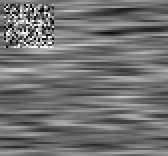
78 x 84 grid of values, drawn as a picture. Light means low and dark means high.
Roughest part: top left. Mirror symmetry: none. Odd patch: rougher, in the top left. Grain: streaks across.
